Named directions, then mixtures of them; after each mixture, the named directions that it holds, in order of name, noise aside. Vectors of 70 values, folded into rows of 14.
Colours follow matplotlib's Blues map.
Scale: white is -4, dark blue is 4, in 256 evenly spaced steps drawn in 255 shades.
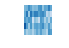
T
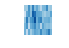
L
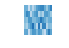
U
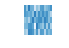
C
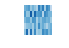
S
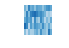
L, T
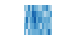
L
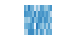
C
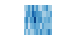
L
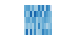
S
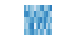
C, U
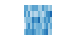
T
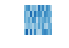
S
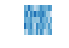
C, T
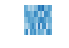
S, U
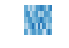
U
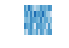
C, T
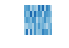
S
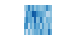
L, T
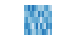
U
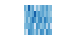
C, L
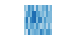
C, L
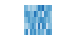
S, U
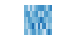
U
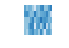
C, U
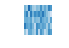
C, T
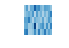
C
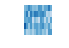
T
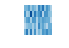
S
